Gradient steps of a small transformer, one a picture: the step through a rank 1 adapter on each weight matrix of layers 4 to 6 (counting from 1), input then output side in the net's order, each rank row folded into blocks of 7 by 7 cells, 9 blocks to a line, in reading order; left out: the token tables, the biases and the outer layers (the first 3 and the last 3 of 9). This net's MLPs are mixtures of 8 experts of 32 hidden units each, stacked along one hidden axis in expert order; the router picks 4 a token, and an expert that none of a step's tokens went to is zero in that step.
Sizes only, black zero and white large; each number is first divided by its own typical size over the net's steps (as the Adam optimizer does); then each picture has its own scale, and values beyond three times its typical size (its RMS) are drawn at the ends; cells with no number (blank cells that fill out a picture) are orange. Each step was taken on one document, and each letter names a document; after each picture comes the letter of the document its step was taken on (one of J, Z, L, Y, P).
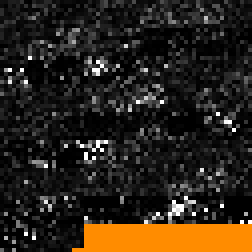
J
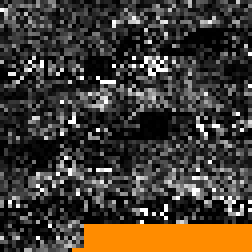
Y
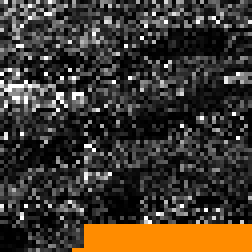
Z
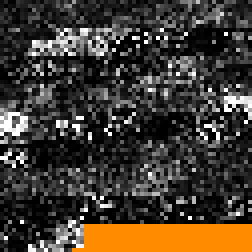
Y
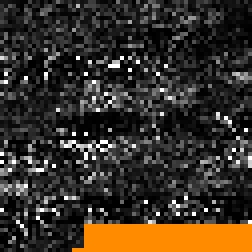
J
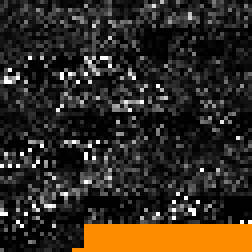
J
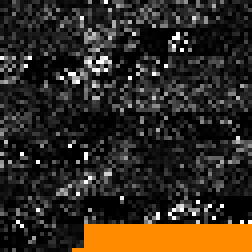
J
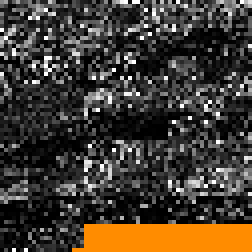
Z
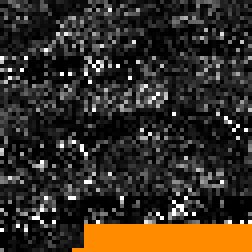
J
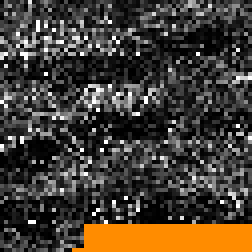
Z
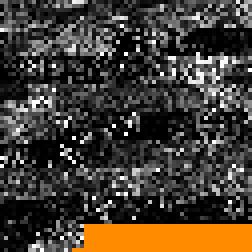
Y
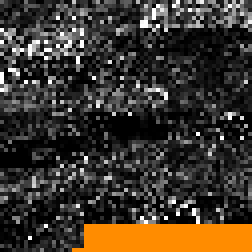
Z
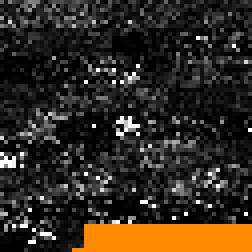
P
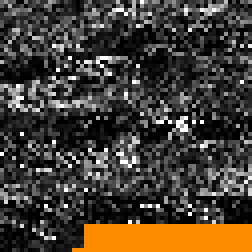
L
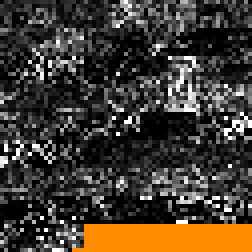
Y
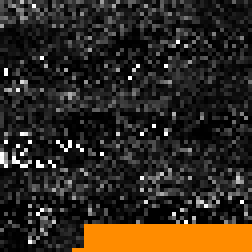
P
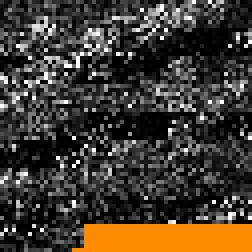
Z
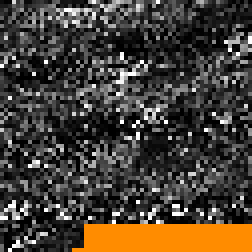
L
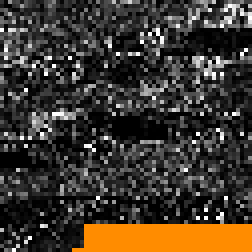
Z
